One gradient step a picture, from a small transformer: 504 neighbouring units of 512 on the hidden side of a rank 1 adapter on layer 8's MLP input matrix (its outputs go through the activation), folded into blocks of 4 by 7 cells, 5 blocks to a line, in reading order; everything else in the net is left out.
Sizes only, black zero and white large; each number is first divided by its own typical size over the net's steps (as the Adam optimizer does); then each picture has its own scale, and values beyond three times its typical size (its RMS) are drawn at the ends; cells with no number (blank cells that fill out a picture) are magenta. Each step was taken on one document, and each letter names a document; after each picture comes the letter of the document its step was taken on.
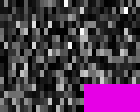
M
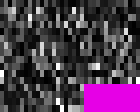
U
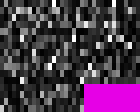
U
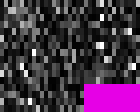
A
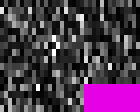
U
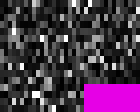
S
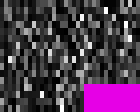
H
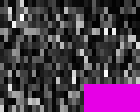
U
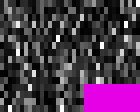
H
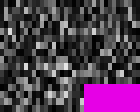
U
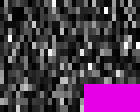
H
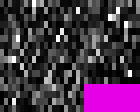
S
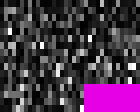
A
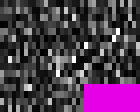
H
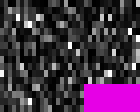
A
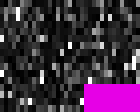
A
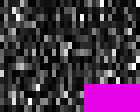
A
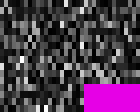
M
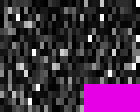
A
